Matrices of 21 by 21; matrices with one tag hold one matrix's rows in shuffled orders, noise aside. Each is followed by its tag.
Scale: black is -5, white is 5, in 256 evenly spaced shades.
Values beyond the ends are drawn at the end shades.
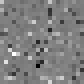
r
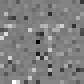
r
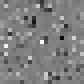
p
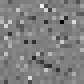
p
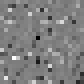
r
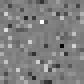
p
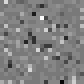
p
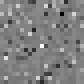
p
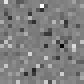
p
